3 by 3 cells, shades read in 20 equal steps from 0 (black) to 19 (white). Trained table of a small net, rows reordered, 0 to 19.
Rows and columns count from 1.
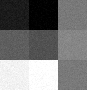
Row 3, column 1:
18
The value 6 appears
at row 2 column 2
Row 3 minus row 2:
11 13 -1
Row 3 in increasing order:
9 18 19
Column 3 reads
9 10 9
